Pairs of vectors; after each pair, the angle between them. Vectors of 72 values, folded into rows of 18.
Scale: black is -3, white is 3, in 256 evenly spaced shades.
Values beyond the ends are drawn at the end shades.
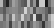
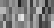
partly aligned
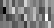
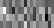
nearly opposite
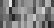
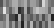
orthogonal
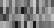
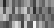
nearly opposite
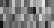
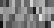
nearly parallel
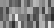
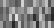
nearly parallel
